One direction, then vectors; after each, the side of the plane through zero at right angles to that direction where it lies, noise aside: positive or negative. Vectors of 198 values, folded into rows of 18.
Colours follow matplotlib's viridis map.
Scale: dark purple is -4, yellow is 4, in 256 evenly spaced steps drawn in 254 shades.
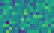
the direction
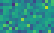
positive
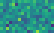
negative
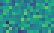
positive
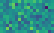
negative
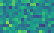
negative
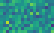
negative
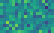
negative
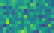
negative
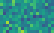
negative
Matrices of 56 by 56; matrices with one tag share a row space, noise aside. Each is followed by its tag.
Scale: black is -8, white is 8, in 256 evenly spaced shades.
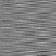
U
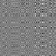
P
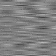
U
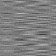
U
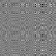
P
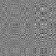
P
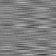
U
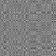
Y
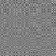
Y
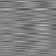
U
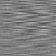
U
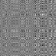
P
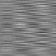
U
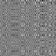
P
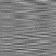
U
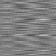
U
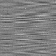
U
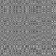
Y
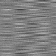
U
